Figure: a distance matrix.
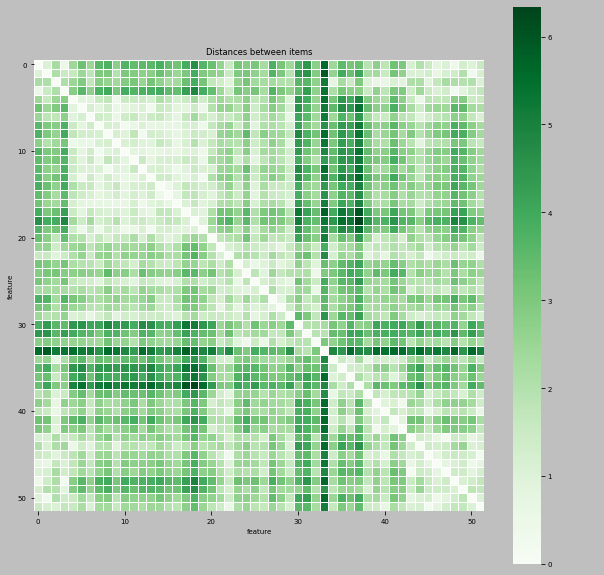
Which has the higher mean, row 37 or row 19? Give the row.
37
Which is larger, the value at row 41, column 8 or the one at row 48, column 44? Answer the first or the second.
the first
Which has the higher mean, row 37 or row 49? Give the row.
37
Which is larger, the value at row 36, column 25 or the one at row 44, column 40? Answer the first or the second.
the first
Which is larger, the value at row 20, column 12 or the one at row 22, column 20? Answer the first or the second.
the second
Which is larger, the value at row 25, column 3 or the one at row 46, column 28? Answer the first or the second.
the first
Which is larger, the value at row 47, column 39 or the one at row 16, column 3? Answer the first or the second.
the second
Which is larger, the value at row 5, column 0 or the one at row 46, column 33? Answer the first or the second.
the second
